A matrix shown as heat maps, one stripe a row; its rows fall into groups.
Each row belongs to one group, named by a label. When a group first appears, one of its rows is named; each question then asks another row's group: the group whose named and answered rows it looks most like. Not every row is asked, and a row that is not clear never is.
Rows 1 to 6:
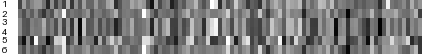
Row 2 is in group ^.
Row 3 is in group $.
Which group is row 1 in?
$
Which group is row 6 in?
^
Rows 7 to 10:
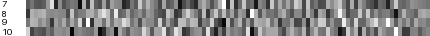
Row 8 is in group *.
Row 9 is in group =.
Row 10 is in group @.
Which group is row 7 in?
$
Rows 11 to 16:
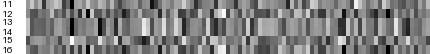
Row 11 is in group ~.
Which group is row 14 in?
@
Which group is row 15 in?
*
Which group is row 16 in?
$
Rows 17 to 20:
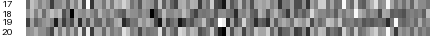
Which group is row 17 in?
=
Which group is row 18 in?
~
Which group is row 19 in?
$
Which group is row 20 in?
=
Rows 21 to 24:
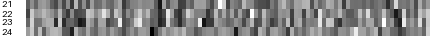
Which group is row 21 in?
$
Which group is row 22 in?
*
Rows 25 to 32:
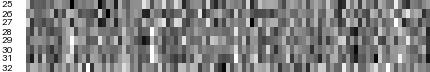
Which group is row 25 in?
@
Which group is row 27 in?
@
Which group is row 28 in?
^
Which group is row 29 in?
*
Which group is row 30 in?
^
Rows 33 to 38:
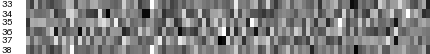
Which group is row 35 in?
*
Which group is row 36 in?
$
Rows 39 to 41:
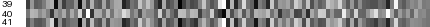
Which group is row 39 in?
$
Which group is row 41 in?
$
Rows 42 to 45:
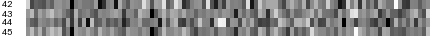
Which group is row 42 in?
@
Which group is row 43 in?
~
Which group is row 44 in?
$
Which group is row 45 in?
~
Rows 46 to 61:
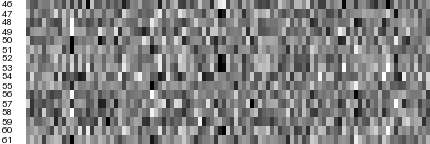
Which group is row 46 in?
$
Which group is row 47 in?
=
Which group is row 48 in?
^
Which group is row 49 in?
*
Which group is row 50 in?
@
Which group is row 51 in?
~
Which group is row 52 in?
=
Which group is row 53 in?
=
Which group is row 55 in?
~
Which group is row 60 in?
=
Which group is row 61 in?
~
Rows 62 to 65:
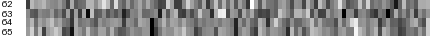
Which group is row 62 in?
*
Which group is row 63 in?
$
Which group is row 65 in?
~
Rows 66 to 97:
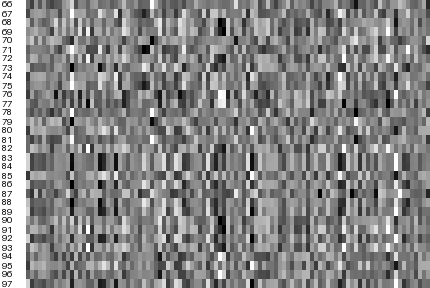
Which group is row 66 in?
^
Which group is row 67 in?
*
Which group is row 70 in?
~
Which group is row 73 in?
@
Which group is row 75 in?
*
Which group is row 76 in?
$
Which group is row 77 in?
$
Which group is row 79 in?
~
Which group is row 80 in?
*
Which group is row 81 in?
^
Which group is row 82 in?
=
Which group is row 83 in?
@
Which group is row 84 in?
@
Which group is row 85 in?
*
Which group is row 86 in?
@
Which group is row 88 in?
@
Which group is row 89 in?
@
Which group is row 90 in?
=
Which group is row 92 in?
@
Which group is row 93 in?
=
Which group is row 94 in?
$
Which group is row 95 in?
*
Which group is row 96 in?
$
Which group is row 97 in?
@
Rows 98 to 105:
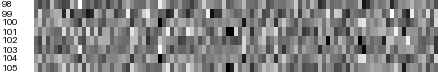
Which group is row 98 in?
^
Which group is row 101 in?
=
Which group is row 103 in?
^
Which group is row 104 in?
~
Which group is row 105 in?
=
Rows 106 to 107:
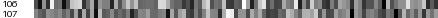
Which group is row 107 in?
$
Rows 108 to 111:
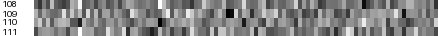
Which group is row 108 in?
^
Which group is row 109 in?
=
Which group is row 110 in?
~
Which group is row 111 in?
*
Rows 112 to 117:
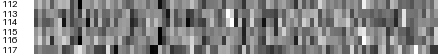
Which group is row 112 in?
~
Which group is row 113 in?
$
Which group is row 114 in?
$
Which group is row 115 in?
~
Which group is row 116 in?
~
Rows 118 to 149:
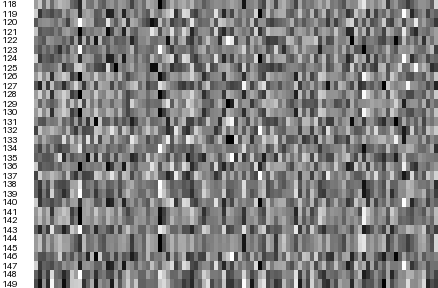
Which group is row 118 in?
~
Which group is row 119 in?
@
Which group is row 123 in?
^
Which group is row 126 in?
~
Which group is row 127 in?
^
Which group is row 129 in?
=
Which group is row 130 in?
~
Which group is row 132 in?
*
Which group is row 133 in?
=
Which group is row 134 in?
^
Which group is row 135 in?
$
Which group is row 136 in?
@
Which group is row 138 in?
^
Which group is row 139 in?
^
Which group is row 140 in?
@
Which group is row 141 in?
~
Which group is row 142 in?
~
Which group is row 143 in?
^
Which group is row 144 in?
~
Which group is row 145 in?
~
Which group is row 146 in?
$
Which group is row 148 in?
^
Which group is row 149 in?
^
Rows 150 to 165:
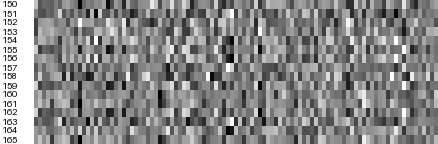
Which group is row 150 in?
@
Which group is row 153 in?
*
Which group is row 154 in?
=
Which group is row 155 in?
@
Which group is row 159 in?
@
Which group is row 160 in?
~
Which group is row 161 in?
~
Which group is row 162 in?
@
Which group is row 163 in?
$
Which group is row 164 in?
=
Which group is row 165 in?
~
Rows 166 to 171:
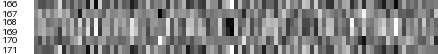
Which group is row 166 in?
$
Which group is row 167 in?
~
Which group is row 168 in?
=
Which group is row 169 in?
=
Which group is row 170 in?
^
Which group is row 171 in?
$
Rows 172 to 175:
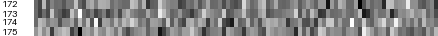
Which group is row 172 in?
^
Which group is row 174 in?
=
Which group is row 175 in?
~
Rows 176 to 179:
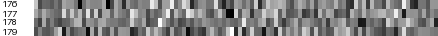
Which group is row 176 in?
@
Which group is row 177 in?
=
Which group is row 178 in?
^
